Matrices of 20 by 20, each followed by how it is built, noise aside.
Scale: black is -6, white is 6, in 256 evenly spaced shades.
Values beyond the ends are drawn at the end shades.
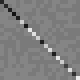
diagonal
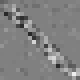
banded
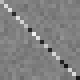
diagonal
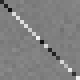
diagonal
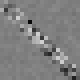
banded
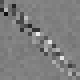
banded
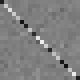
diagonal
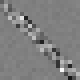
banded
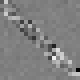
banded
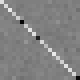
diagonal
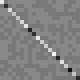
diagonal
